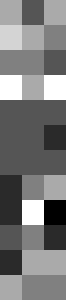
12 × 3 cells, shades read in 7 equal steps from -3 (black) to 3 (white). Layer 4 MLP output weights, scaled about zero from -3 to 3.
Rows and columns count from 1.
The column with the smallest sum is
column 3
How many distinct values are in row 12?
2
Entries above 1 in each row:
0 1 0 2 0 0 0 0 1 0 0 0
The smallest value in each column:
-2 -1 -3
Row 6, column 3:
-2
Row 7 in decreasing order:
-1 -1 -1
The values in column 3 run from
-3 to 3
